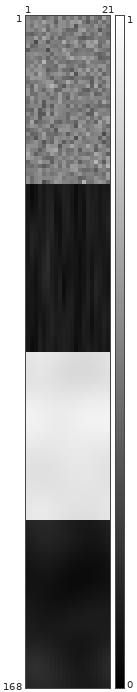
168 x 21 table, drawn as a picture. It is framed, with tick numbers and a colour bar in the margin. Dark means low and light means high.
It is made of 4 by 1 panels. Panel 1,1: middling, fine-grained. Panel 2,1: very low, streaked downward, faint in contrast. Panel 3,1: very high, smooth, faint in contrast. Panel 4,1: very low, smooth, faint in contrast.
